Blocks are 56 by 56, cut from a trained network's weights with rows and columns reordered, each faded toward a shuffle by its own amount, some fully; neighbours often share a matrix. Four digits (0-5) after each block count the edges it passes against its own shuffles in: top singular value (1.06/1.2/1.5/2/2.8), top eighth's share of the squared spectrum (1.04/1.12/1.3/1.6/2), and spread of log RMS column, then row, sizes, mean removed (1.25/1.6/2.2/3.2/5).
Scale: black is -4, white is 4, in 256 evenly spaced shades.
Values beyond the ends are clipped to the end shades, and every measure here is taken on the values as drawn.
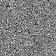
2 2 0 0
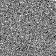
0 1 0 0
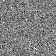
0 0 0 0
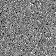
0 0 0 0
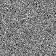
0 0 0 0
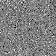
0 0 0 0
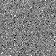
3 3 0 1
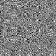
3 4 2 2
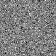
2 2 0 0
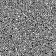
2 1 0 0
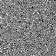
1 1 0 0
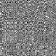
4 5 2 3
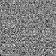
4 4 2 2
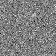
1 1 0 0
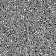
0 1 0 0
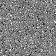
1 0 0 0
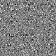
3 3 1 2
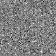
2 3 1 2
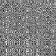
4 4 2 2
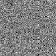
3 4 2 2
